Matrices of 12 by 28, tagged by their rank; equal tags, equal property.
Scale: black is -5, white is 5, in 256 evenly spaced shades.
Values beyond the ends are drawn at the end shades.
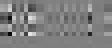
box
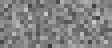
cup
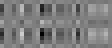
box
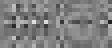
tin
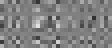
tin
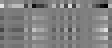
box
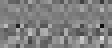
tin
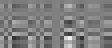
box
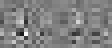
tin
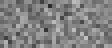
cup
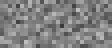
cup
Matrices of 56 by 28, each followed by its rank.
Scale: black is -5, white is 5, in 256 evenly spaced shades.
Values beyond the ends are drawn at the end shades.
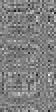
five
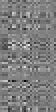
three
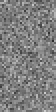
full rank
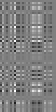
one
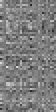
five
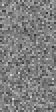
full rank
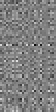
three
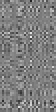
three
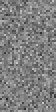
full rank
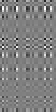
one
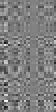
two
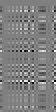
one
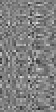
five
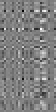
two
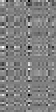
two
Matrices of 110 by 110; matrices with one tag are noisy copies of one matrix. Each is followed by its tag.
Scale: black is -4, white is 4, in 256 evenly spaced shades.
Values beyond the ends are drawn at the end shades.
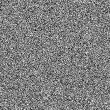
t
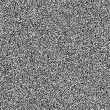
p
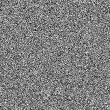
t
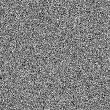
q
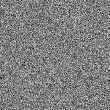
q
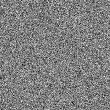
q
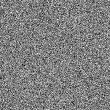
q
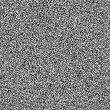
q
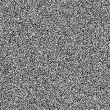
p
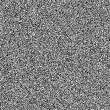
p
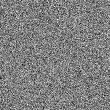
q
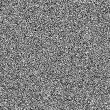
t
